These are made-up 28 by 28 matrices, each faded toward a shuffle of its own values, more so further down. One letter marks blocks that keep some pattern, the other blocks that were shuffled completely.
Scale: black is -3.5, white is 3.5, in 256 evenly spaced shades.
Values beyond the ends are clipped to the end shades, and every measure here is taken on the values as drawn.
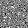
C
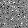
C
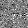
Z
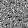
C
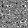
Z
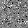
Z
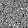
C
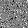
C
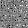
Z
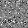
Z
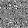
Z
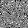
C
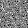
C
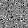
Z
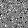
C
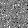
C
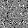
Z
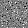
C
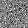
C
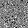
C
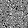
C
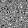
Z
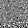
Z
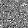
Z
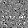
Z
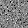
C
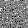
C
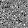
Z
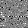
Z
